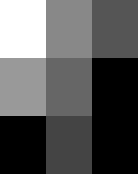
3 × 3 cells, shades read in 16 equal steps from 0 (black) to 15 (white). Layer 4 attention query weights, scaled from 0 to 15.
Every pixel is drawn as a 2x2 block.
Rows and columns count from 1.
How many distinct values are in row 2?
3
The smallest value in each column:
0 4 0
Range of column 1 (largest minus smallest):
15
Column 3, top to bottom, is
5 0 0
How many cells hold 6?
1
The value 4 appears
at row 3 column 2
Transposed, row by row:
15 9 0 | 8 6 4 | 5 0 0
